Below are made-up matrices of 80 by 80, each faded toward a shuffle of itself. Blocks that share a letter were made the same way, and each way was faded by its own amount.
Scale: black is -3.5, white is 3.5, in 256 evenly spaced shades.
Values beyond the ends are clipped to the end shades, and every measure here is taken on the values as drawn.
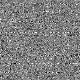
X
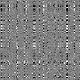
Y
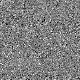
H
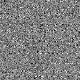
X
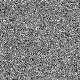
H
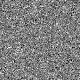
H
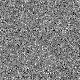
H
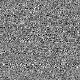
X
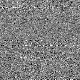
X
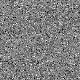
H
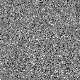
H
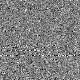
X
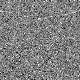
H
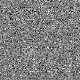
X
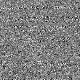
X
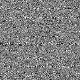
X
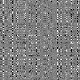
Y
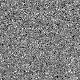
H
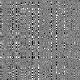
Y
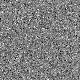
H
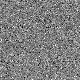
H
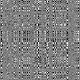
Y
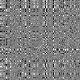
Y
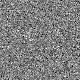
H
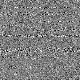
X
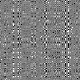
Y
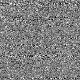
X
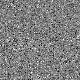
H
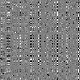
Y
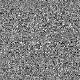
X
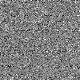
X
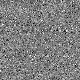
H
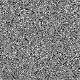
H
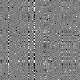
Y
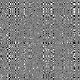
Y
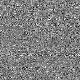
X
